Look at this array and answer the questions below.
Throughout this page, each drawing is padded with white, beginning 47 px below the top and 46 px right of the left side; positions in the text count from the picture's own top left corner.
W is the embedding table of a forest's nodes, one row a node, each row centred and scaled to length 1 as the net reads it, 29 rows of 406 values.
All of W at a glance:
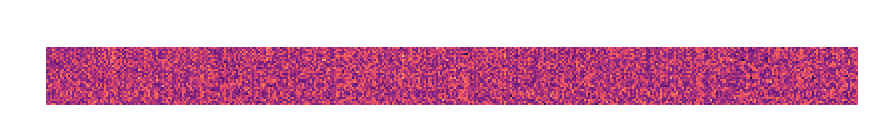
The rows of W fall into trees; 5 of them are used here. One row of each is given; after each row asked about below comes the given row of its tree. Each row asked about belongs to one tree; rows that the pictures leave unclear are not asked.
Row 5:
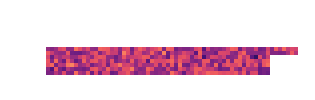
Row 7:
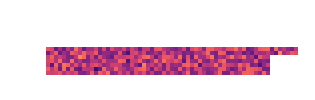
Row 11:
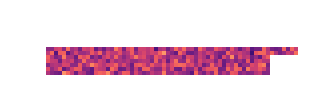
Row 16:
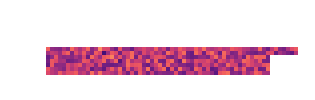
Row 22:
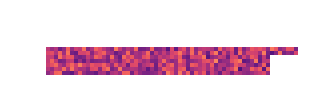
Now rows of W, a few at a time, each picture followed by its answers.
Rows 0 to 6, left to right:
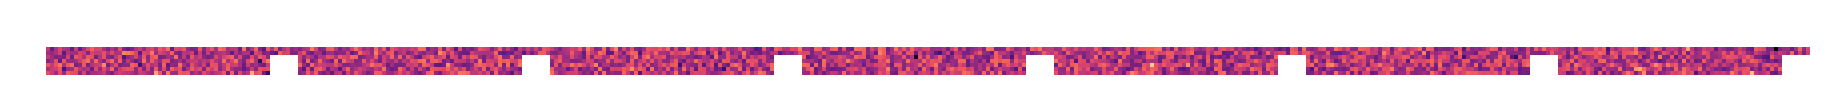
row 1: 5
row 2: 16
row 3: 5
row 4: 11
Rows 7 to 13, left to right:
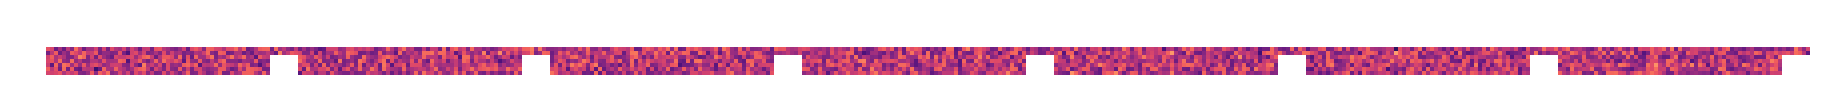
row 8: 22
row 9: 16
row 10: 7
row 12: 5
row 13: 11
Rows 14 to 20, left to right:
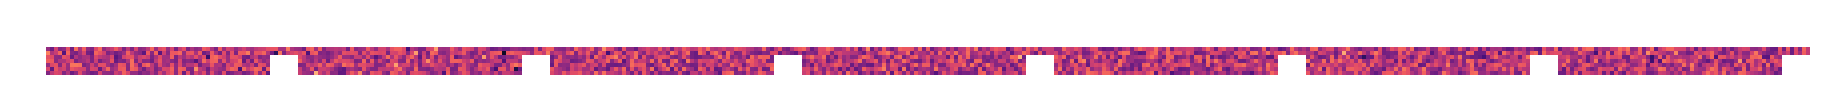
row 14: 22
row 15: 11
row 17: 16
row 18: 11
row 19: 11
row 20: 5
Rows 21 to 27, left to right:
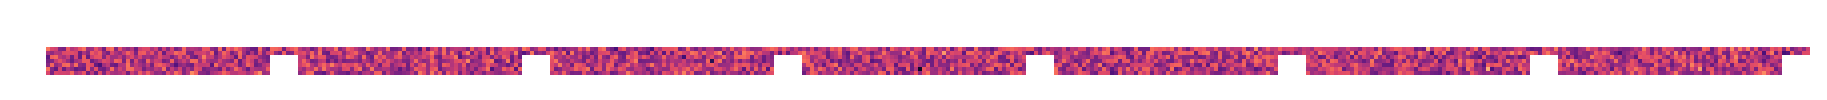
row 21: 16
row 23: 22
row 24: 22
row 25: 16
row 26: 11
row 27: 7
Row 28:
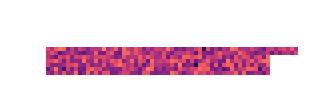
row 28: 5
